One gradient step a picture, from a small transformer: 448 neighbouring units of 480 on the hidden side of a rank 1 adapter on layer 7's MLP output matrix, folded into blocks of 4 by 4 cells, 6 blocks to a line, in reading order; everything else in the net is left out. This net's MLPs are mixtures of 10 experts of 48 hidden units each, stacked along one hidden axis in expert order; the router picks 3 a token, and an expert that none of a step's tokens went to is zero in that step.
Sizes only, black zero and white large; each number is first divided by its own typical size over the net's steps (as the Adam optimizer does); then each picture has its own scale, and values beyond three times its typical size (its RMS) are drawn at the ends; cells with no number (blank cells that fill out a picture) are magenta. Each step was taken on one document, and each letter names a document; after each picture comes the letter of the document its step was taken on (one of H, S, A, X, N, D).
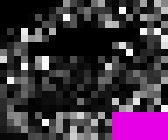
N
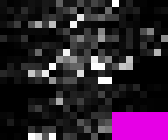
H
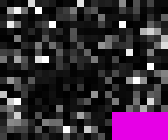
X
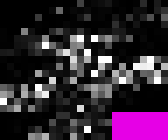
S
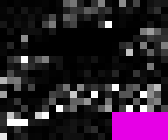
X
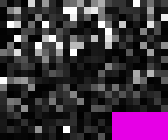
X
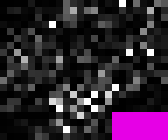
X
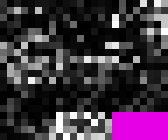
N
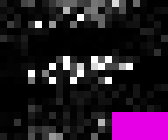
H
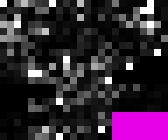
H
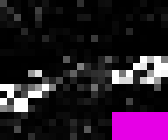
S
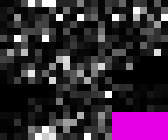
H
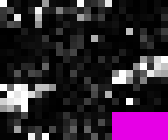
S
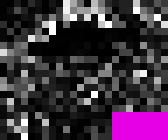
N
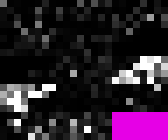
S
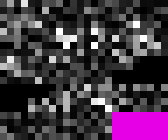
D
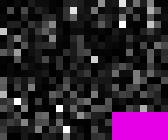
X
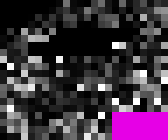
N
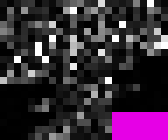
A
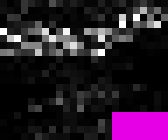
A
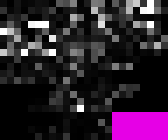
A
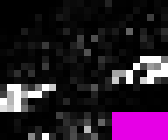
S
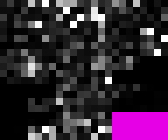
H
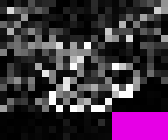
X
